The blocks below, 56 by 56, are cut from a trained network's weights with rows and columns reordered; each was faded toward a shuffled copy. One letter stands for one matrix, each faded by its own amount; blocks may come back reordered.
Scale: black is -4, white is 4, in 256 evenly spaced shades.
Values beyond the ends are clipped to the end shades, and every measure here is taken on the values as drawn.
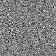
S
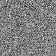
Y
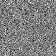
S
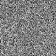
S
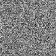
S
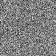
Y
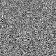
S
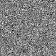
S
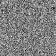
Y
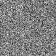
Y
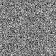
Y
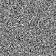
S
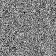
Y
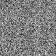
Y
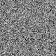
Y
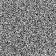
Y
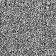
Y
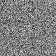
Y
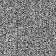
Y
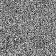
Y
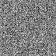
Y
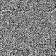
S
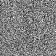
Y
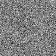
S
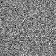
S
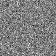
Y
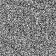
Y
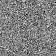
Y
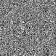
Y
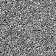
Y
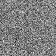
Y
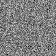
Y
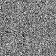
S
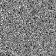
S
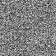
Y
